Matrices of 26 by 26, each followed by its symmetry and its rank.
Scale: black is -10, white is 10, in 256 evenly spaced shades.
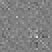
symmetric, rank five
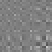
symmetric, rank three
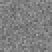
neither, full rank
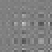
symmetric, rank two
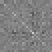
symmetric, rank five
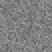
neither, full rank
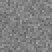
neither, full rank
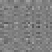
neither, rank three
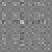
symmetric, rank three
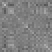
symmetric, rank five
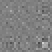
symmetric, rank three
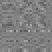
neither, rank three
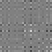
symmetric, rank two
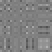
symmetric, rank two
